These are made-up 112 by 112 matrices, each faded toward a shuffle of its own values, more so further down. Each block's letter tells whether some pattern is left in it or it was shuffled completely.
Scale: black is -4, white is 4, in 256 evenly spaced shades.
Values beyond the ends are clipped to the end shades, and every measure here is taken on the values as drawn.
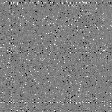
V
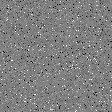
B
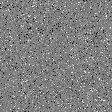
B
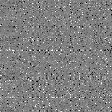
V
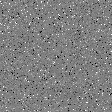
B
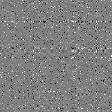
V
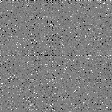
V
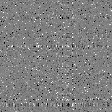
V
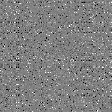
V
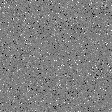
B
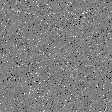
B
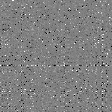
V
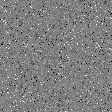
B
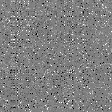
V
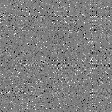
V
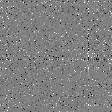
V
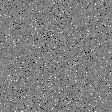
B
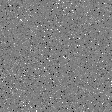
B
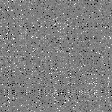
V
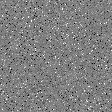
B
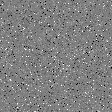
B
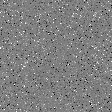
B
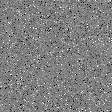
B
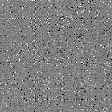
V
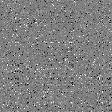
V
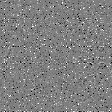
V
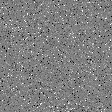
B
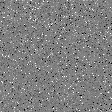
B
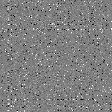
V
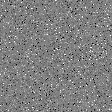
B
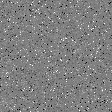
B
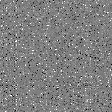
V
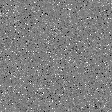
B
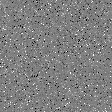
B
